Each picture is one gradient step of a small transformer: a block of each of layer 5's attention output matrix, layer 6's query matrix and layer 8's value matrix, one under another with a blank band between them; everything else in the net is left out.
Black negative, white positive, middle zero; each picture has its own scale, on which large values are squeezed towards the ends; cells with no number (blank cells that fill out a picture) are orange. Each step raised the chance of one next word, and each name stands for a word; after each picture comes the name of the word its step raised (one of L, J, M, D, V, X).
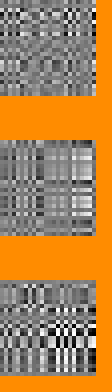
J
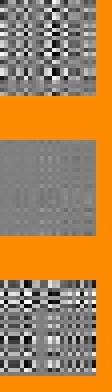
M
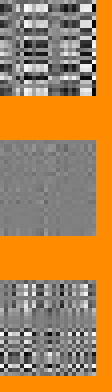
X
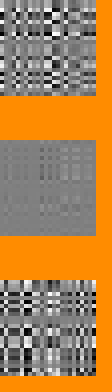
J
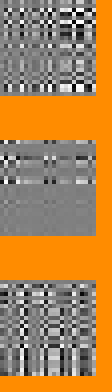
J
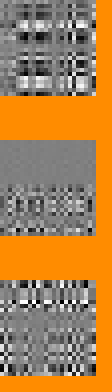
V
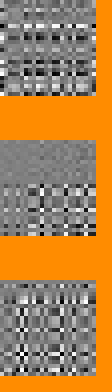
V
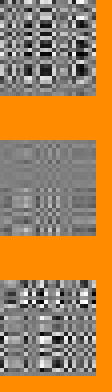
M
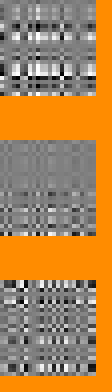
V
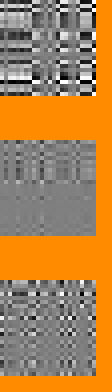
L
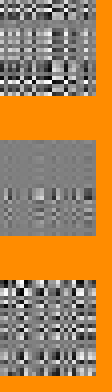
L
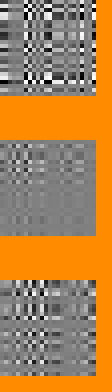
L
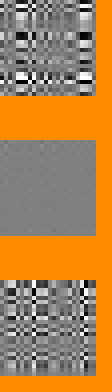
L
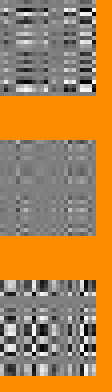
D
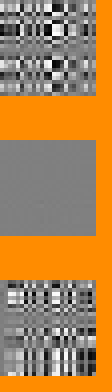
J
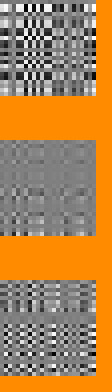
X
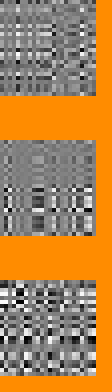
M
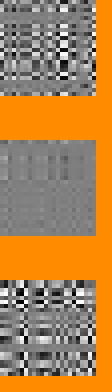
M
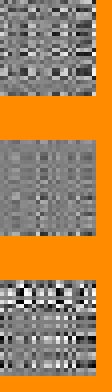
M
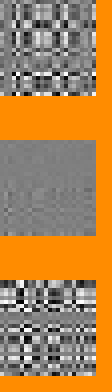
V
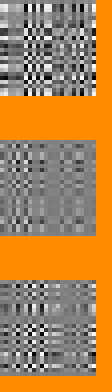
X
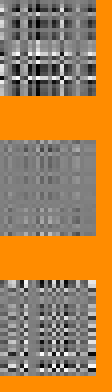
X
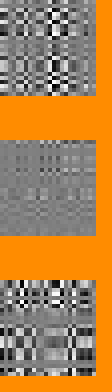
J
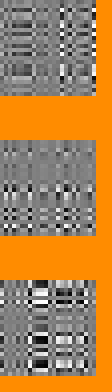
M
